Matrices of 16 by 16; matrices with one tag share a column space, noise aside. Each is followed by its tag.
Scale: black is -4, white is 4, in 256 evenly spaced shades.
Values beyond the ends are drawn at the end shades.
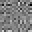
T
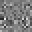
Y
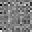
T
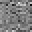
T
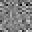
T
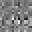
Y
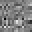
Y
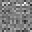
T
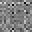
T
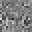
Y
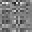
T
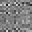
T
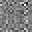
T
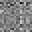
T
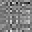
T
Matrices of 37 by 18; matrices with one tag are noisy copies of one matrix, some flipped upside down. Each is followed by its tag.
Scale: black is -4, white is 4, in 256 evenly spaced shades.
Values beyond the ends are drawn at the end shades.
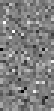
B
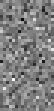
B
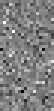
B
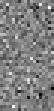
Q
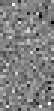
Q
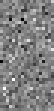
B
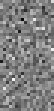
B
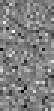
B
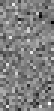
Q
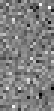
Q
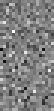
B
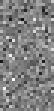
B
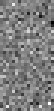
Q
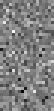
B
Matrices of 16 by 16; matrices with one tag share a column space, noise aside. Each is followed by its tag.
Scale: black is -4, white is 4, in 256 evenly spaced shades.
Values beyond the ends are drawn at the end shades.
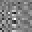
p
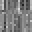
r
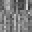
r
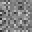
p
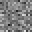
p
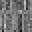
r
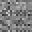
p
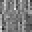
r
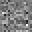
p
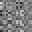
p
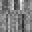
r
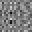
p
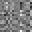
p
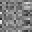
p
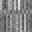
r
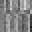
r
